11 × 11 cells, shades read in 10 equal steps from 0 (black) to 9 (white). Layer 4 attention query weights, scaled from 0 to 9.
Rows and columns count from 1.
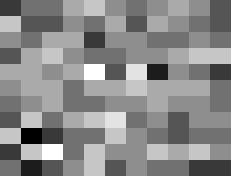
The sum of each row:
51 49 50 59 55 62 53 57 44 64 40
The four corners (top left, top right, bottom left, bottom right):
2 3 4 2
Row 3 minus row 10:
3 -3 -3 2 -5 0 0 -3 -2 -2 -1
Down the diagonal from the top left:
2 3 6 5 9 6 5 5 3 7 2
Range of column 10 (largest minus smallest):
5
